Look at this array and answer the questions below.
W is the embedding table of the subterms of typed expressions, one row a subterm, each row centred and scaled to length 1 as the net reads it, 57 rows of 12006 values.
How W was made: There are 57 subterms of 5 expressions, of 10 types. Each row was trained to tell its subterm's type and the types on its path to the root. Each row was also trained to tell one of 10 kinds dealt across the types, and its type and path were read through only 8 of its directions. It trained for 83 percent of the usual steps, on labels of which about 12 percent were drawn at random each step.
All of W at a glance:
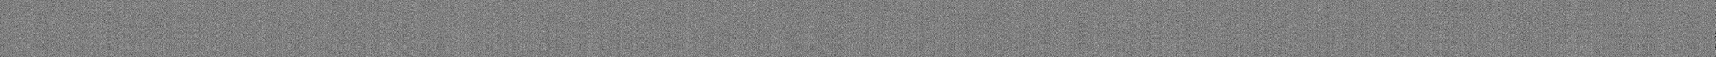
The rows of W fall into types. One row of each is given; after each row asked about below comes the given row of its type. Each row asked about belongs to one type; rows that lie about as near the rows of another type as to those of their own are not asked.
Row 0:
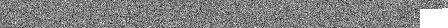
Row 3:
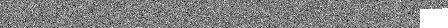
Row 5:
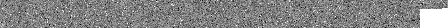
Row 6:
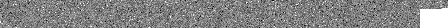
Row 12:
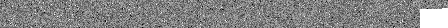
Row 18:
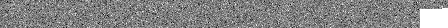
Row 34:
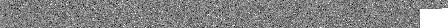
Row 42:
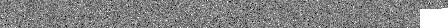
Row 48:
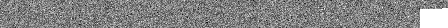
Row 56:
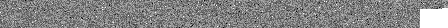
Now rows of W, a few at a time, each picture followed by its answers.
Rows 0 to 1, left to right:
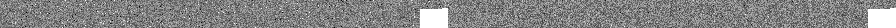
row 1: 12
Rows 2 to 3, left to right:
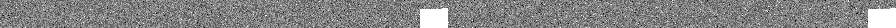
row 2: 6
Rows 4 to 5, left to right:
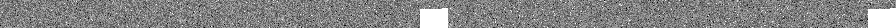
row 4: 6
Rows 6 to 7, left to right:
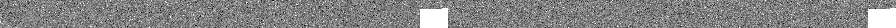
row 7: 56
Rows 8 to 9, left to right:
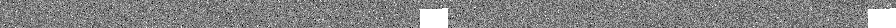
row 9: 42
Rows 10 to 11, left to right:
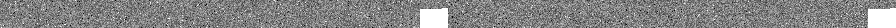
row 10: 6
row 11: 48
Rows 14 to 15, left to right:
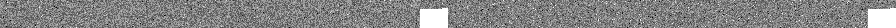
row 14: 56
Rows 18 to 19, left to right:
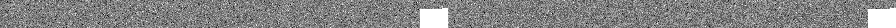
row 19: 34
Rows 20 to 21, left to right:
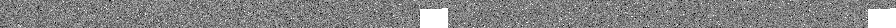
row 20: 6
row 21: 3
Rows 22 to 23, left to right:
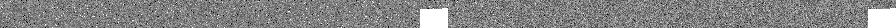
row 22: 0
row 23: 56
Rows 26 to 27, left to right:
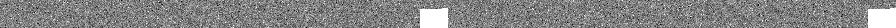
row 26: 12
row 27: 42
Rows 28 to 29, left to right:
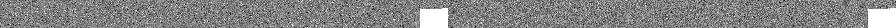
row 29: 6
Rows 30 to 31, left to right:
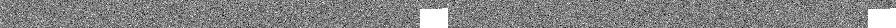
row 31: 56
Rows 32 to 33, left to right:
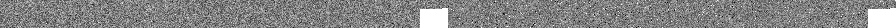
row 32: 48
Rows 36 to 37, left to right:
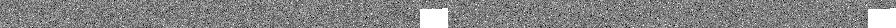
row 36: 12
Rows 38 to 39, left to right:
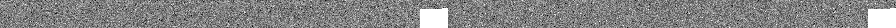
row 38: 3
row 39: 48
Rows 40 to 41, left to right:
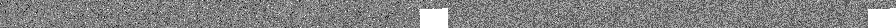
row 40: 12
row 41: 6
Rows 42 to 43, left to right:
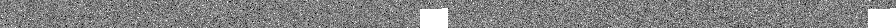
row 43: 12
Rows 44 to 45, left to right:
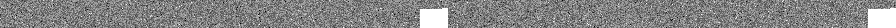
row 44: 0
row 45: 48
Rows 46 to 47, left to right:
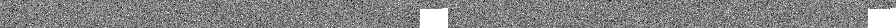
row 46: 0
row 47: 0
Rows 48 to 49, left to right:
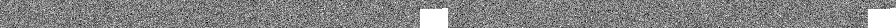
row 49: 0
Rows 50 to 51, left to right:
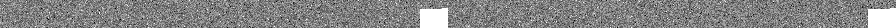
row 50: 42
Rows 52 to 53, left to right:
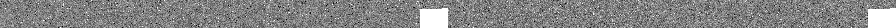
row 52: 12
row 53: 42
